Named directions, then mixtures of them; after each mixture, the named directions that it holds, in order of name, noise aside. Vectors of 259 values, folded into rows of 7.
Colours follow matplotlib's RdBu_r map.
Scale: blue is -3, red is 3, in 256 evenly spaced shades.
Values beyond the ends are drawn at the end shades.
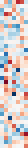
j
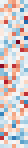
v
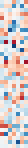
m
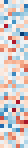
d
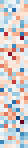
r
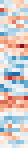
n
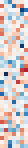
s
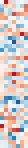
d, n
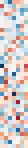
d, j, s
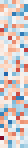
d, s, v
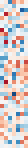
j, m, s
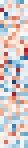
j, n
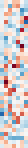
j, v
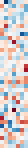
d, s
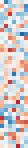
d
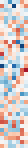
s, v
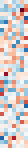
r, s, v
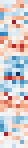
m, n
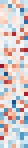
r, s, v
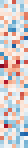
m, r, v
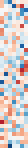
s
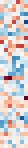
j, m, n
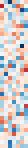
s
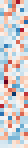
j, v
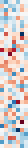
d, r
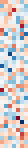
r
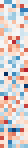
d, n, s
